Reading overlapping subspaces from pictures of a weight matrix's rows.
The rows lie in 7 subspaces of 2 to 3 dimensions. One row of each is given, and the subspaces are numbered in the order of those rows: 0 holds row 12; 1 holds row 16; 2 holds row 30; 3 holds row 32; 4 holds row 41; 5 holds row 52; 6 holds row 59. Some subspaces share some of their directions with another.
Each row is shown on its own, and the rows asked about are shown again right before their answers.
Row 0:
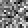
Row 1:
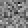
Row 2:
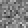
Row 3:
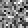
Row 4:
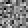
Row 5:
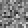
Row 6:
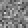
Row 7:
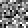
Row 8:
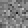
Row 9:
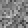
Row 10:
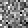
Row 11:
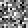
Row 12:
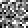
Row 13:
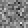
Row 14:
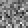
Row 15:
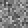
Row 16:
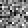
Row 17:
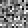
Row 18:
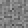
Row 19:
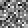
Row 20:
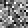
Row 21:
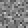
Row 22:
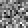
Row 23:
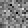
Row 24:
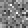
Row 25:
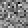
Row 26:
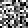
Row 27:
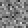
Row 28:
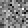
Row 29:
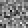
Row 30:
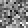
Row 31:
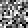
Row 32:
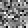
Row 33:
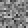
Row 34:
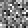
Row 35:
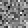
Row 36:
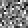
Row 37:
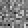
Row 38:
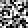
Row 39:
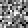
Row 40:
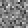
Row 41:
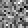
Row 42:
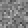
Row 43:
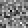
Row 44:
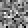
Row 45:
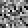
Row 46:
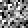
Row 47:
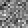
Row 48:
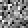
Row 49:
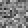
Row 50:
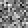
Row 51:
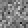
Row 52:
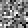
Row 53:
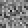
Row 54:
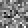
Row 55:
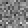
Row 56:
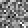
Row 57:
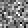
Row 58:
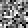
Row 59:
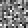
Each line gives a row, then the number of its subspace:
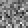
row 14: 5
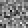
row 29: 4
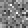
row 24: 6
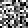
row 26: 3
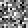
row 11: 2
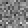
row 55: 3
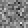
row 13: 1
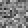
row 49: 1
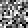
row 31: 3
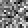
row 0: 4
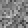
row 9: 6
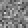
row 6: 2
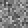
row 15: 2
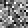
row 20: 2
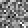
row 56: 0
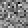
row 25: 0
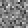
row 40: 2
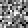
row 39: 1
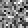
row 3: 4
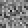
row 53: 4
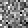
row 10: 3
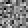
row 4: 3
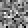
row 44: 3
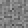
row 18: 6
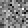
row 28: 6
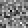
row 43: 4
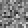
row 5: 5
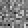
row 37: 5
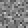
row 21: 1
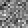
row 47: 0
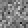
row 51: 1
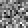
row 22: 5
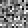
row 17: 6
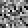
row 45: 4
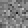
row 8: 6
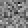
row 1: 0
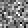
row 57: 1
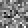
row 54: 3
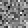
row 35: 3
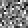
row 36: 2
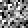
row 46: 1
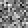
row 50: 2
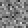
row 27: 2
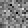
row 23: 6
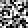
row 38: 0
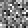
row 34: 6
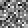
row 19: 0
